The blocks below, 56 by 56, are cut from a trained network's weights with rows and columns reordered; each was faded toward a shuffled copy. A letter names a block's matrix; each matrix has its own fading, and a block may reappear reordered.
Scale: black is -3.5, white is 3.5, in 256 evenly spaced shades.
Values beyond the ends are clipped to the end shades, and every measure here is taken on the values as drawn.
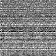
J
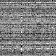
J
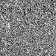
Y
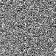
Y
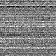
J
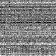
J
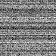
J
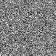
Y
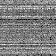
J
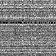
J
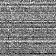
J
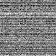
J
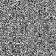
Y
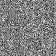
Y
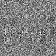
Y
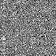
Y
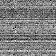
J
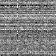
J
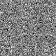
Y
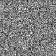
Y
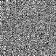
Y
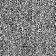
Y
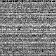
J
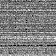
J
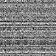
J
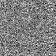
Y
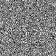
Y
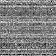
J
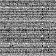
J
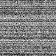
J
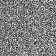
Y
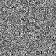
Y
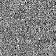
Y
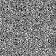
Y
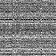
J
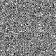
Y
